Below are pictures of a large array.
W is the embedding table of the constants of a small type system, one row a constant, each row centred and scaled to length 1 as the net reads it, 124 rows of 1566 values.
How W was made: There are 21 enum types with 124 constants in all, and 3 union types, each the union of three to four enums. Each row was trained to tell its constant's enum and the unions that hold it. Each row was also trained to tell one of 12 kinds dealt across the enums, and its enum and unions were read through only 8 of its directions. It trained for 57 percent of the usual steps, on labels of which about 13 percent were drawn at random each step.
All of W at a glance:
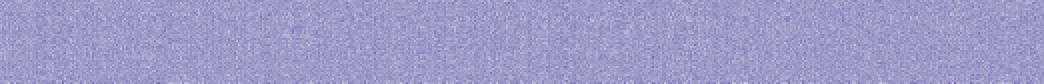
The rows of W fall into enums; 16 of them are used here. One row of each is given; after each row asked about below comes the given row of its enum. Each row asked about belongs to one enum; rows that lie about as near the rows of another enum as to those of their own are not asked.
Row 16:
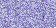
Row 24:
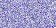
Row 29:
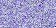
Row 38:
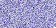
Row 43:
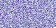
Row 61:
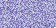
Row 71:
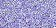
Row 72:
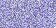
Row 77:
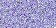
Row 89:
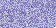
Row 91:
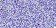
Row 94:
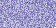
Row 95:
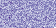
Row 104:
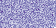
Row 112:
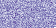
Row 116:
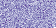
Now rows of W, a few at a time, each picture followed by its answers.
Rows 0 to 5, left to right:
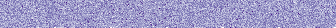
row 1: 95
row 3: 89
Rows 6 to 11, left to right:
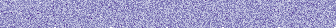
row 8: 91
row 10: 24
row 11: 95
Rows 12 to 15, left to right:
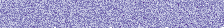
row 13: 104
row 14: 24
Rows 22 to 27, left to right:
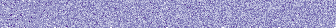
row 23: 95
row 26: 29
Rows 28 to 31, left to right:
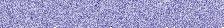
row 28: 29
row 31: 61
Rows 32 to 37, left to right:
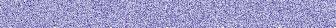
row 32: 38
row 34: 112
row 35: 77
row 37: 61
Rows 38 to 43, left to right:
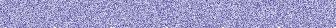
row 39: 89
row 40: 91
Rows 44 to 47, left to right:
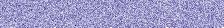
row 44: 91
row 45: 94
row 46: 71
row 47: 77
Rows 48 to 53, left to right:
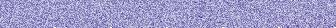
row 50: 94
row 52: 91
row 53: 24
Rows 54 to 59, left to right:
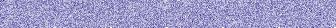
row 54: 104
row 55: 95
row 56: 112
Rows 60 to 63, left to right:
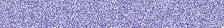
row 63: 95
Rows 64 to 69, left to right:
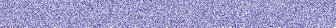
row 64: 24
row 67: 71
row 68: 112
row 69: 89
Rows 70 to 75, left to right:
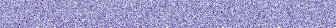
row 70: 72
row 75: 29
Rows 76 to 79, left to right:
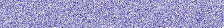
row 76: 112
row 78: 112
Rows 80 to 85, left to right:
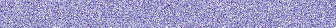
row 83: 38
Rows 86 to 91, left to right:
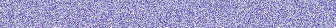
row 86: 104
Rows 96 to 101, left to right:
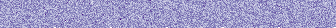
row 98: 29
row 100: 29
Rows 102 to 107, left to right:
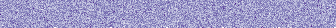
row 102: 24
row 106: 94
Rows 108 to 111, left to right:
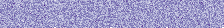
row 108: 61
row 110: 91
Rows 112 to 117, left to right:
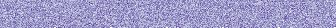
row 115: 94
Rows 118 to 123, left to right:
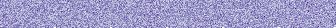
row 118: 71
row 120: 61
